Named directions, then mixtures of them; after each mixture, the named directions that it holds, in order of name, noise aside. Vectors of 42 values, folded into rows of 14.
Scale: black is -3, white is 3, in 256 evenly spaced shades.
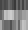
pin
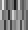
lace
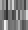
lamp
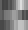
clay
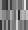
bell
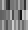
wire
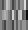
lamp, wire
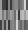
bell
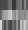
pin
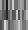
clay, lamp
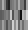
wire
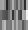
lamp, wire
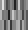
lace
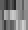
clay, lace, pin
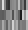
wire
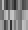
lace, pin, wire
